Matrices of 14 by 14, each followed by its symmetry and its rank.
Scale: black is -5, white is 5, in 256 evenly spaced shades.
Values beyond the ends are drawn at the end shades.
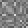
symmetric, rank three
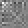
symmetric, rank three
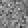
neither, full rank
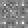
symmetric, rank three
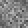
symmetric, full rank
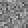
neither, full rank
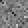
symmetric, full rank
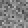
neither, full rank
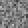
neither, full rank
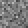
symmetric, full rank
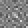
symmetric, rank three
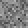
symmetric, full rank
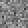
neither, full rank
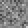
symmetric, full rank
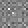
symmetric, rank three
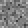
symmetric, full rank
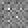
symmetric, rank three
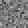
neither, full rank
